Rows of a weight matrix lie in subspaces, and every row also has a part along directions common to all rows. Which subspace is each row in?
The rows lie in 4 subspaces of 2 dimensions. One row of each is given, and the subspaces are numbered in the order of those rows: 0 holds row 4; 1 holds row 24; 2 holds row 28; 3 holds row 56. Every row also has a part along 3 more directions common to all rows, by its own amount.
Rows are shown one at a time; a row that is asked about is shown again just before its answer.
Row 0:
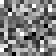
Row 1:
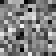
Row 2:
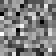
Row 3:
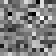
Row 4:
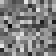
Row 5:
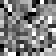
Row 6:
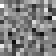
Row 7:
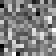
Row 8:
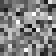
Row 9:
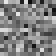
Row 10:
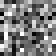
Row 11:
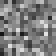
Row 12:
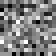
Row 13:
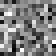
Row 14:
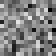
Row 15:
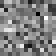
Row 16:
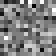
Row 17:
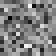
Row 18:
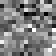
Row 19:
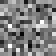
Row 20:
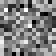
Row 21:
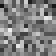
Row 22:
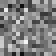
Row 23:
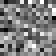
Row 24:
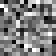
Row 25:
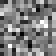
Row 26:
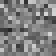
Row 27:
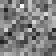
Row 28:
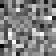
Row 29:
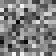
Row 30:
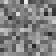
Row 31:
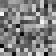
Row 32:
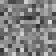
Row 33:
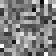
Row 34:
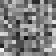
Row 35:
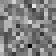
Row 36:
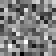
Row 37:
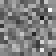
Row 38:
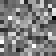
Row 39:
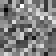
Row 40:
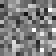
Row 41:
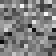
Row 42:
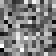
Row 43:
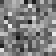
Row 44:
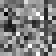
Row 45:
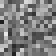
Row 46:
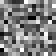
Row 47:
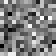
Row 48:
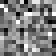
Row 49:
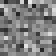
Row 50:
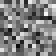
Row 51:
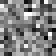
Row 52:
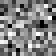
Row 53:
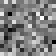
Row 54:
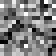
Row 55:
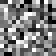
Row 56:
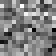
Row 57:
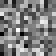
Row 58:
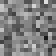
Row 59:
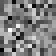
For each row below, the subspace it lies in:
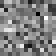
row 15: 1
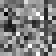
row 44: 1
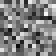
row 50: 1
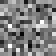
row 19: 0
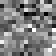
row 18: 3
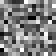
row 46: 0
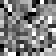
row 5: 2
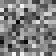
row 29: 3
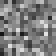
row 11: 0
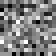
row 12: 3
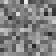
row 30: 1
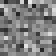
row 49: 1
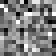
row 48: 1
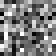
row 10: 2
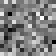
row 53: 2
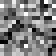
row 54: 3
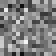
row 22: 3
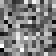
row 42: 0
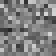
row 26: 1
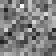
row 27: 3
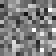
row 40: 2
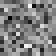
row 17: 1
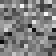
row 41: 3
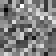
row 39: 3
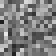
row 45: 2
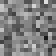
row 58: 3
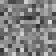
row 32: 0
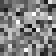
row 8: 3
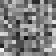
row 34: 0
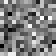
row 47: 2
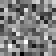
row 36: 3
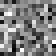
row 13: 2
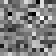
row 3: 2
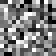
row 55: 3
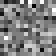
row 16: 1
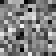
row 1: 0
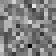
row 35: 1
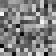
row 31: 0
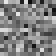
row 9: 1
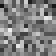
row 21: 1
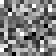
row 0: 2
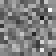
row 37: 2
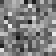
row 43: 0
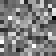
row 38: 1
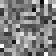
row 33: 0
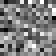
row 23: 1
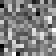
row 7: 2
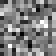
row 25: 0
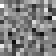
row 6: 2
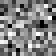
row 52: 0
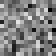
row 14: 2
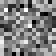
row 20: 3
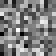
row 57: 0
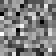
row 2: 0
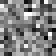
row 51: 3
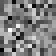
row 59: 1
